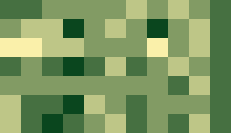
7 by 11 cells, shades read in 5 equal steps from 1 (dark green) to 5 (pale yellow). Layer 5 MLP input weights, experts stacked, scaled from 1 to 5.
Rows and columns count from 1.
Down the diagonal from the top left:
2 4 4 1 3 3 2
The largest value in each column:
5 5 4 4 4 4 4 5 4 4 2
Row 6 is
4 2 2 1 4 3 2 3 3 3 2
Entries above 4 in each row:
0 0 3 0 0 0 0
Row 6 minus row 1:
2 0 -1 -2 1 0 -2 0 -1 0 0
